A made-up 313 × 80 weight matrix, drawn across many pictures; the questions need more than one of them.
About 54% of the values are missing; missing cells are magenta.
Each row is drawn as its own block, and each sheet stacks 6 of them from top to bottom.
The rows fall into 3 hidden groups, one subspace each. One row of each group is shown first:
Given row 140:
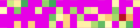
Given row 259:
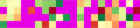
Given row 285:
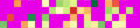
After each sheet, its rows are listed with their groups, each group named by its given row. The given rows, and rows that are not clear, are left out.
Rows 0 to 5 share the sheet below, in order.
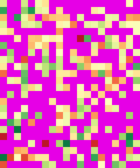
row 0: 259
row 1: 140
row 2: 140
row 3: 259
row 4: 140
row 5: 140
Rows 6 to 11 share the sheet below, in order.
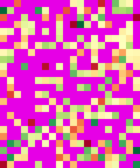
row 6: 259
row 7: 259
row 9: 285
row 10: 140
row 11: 285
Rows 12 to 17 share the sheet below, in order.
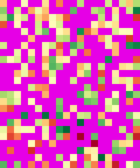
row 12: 285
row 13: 285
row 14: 259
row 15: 285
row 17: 259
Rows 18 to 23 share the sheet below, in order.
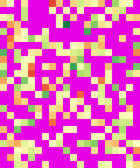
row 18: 259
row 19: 285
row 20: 285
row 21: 140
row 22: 259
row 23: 285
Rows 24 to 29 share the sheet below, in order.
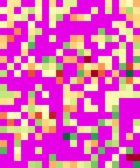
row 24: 285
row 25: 285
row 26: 285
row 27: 259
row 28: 259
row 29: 285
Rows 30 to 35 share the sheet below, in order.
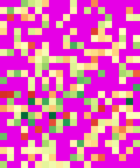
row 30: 140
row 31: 285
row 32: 259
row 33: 259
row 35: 285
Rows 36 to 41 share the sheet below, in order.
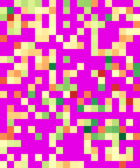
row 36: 140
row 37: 259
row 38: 259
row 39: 285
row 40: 140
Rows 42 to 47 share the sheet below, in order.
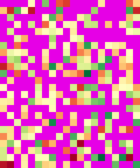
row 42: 140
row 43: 259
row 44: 259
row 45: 285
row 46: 259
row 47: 285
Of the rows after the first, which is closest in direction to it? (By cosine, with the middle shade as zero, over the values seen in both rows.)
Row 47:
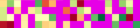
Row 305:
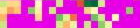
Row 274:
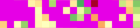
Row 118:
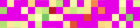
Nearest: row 305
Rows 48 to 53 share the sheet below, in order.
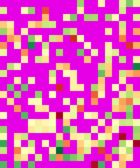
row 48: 140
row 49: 285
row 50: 285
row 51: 140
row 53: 259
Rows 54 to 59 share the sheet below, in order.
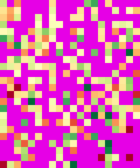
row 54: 285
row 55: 140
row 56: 285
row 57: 285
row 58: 259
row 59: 259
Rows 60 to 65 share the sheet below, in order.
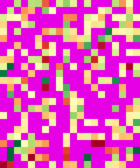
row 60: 140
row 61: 259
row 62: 140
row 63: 140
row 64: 140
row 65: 285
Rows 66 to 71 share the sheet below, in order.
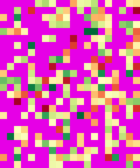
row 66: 140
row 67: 285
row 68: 259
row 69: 259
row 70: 285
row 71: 140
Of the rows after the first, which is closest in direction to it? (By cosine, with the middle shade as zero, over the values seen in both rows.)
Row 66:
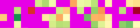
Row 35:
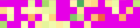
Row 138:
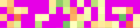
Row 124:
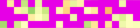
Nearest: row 35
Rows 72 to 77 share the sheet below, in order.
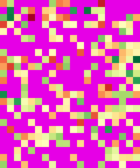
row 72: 285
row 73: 140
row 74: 259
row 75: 259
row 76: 140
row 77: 285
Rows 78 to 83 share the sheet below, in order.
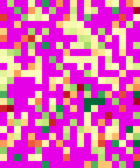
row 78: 140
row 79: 259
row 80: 259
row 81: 285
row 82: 259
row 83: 259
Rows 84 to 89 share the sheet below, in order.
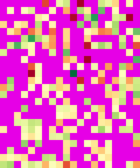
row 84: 285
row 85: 259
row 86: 285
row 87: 285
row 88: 259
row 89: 259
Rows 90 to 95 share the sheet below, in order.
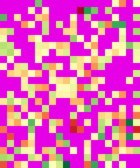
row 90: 140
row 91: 285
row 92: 140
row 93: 285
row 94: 285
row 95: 259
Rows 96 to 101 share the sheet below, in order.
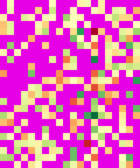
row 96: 140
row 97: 285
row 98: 140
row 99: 285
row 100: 285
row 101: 285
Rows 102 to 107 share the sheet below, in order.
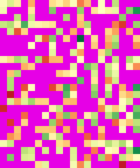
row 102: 140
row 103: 140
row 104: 140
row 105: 259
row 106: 259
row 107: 140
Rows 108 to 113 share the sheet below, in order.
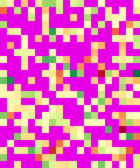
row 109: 259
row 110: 285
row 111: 140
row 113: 140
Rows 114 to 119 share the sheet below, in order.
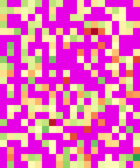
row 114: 259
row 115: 285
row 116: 259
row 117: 140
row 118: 259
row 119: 285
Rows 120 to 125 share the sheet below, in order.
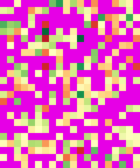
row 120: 259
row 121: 140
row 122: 140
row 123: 140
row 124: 259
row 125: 140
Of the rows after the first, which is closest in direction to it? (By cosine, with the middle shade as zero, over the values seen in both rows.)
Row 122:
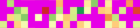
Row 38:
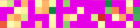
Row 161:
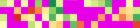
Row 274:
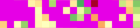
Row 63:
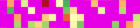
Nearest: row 161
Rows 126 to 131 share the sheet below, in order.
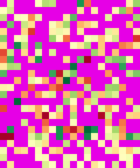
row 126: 285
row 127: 140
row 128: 285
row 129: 140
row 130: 285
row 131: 140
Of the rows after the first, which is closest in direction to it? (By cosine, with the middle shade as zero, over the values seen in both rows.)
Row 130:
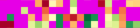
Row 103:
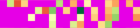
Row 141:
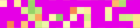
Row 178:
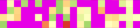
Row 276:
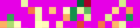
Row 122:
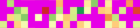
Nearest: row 141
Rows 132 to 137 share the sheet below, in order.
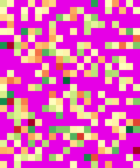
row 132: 285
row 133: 140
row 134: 259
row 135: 140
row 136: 259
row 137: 140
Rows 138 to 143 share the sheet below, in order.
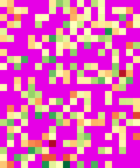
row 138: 140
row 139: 259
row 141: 140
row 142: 259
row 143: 259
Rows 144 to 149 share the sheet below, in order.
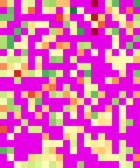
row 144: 285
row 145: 285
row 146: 259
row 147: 140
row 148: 140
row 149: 259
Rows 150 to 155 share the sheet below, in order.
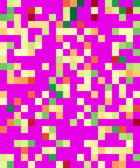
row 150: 285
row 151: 259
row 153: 259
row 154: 140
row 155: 259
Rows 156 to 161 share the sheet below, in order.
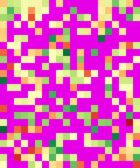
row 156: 285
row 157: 259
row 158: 285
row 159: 259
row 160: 140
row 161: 259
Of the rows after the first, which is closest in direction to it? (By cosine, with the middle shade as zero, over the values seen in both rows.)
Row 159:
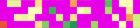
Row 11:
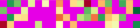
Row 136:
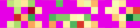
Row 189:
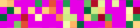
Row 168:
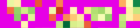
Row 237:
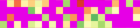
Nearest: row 168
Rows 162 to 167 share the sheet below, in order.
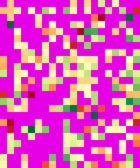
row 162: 285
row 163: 285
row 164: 259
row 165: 259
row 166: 285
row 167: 259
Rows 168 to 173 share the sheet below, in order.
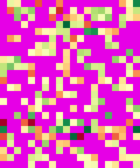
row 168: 259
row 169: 285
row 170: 285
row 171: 259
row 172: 259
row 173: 140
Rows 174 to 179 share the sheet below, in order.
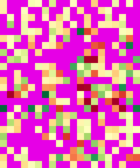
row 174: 285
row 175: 285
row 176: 285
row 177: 140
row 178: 259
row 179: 285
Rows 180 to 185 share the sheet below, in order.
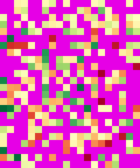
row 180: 140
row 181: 140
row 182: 285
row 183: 285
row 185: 259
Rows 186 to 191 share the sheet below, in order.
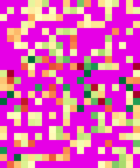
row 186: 285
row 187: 285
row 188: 140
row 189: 140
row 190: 285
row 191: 259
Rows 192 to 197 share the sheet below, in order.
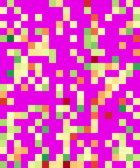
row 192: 285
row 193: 140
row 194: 285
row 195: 140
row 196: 259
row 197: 259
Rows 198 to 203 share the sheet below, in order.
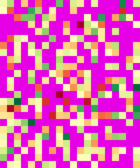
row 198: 140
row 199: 140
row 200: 140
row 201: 259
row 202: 259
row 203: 140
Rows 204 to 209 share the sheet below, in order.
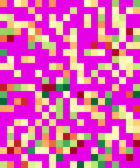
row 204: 259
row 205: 140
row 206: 259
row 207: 140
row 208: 259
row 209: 285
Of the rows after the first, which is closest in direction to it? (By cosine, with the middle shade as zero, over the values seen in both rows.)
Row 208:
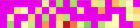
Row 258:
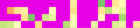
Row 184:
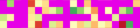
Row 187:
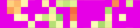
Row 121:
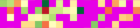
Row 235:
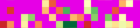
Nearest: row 187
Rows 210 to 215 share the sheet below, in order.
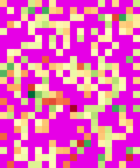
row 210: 140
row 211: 140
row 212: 140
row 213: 259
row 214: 259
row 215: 285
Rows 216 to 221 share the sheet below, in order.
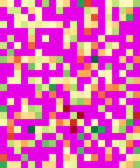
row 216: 285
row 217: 285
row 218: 285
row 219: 259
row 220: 285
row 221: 140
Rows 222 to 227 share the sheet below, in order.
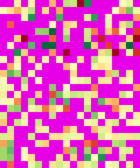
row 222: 285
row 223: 259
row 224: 140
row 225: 259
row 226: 140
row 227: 285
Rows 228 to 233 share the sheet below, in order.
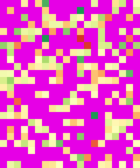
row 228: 140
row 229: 140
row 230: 285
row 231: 259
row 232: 285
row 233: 259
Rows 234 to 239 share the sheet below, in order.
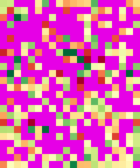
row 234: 140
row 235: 259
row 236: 285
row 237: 285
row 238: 259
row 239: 259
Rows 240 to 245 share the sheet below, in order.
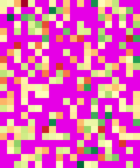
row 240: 140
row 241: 140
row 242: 259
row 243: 285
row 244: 259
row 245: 140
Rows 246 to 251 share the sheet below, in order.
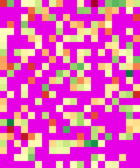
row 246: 285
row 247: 259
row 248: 259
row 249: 140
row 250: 140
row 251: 285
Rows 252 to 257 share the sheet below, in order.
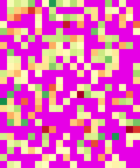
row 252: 259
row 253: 285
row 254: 259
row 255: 140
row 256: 259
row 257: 285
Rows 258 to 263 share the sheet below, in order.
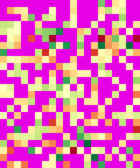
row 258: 285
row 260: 259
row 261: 259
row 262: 259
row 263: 285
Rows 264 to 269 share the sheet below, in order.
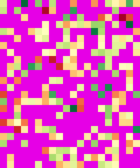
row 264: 140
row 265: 285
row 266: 259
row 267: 259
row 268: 259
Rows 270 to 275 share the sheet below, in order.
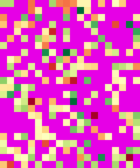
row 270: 140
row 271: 259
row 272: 259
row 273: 285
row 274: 285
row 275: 285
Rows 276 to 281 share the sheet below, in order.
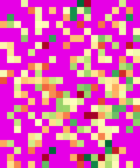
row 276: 285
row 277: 259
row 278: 140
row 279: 140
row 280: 285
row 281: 259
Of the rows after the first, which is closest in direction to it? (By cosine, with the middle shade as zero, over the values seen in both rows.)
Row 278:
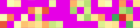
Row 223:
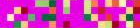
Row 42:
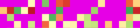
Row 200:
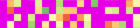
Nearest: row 42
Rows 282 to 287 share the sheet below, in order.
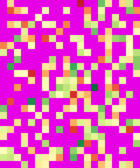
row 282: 285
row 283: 140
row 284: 285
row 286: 285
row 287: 285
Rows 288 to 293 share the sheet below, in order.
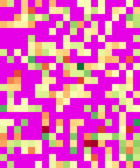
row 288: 259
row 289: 140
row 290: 140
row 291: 259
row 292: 259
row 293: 285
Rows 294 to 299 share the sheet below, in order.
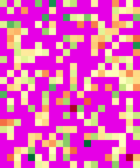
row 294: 259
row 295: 285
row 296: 259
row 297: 259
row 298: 259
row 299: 285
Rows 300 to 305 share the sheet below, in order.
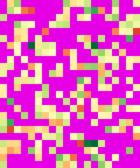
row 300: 140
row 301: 285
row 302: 140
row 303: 140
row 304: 140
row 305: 285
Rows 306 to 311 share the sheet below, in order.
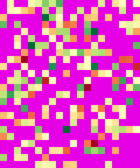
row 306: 259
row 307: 285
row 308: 140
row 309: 285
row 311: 285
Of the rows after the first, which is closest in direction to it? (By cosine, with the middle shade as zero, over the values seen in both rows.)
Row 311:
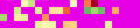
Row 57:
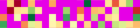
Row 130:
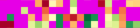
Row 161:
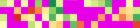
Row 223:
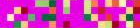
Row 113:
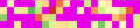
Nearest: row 130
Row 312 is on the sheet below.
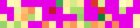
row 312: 259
